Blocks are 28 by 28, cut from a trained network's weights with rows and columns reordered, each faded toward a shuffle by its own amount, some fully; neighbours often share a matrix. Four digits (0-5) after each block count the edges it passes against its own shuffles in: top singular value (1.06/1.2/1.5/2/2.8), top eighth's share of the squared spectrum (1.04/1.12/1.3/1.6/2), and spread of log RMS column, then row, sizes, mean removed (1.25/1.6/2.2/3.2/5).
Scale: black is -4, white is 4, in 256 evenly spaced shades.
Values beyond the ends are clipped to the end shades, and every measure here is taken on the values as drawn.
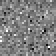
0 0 0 0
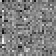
3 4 2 1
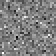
1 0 0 0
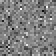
1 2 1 0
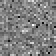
0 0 0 0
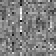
3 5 2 1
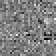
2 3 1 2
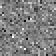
0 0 0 0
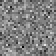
1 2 0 0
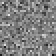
0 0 0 0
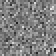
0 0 0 0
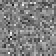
1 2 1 0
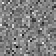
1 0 0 0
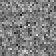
1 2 1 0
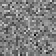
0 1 0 0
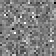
0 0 0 0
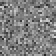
2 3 0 1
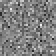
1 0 0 0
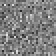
1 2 0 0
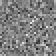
0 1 0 0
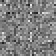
3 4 0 2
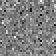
1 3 1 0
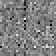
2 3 1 0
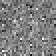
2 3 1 1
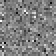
1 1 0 0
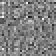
3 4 1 2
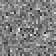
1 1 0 1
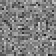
2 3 0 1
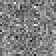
2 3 1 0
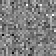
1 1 0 0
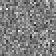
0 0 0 0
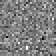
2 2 0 0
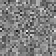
2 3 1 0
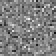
1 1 0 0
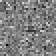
1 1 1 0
